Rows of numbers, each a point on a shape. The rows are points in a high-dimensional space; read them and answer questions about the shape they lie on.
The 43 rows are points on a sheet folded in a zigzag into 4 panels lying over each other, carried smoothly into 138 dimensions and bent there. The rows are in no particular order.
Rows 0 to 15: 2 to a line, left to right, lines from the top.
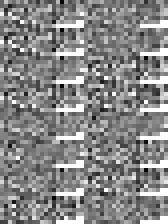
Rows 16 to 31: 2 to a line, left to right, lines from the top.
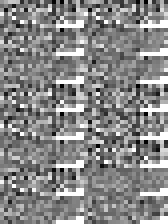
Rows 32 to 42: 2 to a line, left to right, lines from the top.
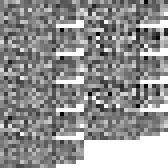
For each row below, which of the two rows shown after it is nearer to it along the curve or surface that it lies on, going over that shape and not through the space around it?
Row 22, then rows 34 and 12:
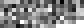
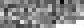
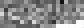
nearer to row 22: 34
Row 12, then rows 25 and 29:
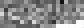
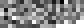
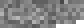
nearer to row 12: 25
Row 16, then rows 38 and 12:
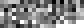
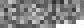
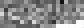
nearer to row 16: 12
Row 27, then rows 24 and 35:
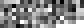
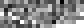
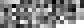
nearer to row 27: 35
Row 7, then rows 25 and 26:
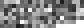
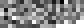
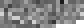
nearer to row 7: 26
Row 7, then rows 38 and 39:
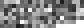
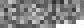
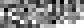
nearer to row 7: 39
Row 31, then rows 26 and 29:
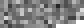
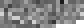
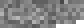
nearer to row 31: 26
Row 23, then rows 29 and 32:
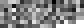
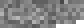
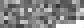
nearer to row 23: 29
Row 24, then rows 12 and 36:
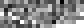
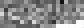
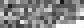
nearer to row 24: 36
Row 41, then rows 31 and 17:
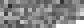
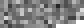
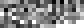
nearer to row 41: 31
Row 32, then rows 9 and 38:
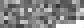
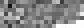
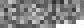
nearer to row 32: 9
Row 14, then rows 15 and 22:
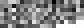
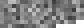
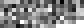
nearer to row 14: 15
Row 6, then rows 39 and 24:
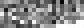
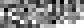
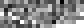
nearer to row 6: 39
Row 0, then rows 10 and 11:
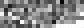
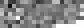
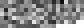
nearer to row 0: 10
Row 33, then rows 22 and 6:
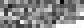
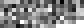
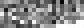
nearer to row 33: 22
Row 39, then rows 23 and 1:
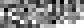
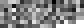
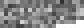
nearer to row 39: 1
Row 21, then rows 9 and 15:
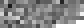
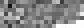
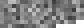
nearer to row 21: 9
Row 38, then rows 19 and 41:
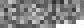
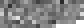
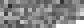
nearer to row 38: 19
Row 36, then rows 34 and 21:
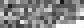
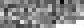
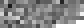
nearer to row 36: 34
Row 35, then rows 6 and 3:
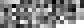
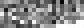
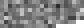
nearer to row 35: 6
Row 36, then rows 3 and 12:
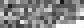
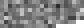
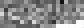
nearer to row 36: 3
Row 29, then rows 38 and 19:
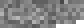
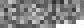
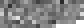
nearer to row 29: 38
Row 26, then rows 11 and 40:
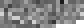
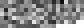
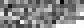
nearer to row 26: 11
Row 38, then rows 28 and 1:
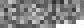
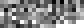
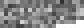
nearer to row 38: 1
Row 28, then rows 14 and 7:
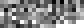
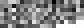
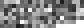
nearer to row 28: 7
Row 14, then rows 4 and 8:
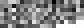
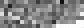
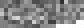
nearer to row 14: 8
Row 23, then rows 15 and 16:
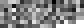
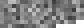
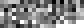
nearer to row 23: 15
